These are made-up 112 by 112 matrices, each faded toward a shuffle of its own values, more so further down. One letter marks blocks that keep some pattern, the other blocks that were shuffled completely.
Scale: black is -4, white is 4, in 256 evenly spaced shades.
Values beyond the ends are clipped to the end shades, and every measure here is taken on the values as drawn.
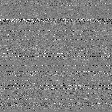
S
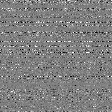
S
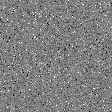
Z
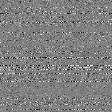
S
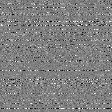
S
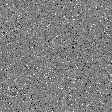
Z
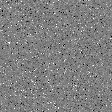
Z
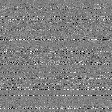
S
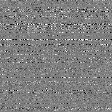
S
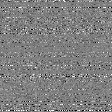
S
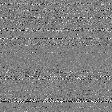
S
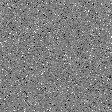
Z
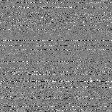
S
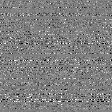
S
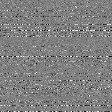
S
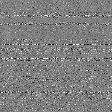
S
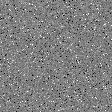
Z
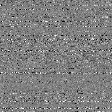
S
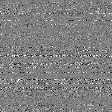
S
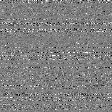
S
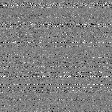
S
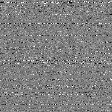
S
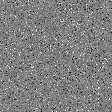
Z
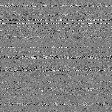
S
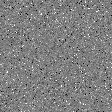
Z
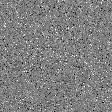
Z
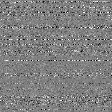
S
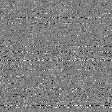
S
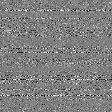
S
